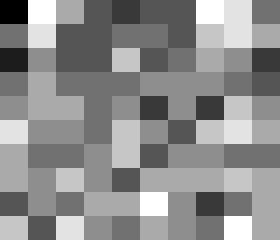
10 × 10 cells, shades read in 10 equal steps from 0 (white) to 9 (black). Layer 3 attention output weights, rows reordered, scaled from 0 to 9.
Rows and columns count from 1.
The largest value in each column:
9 6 6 6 7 7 6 7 5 7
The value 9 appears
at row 1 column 1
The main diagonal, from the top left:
9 1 6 5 4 4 4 3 5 3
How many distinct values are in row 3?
7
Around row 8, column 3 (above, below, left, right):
5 5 4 4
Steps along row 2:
down up same down same up down down up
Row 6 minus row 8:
-2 0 2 1 -4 1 3 -1 -1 0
